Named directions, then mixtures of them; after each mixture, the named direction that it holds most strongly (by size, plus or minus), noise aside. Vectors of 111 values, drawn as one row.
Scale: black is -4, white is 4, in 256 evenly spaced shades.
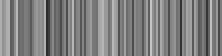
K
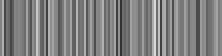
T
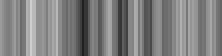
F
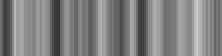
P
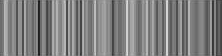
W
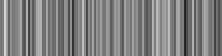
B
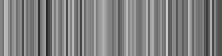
W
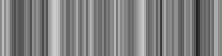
P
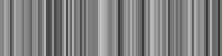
K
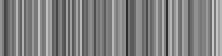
W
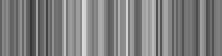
F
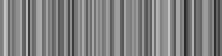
B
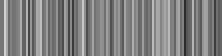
B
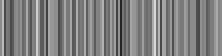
T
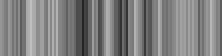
F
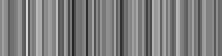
B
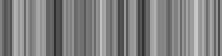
P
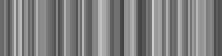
P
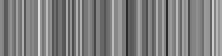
W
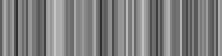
K
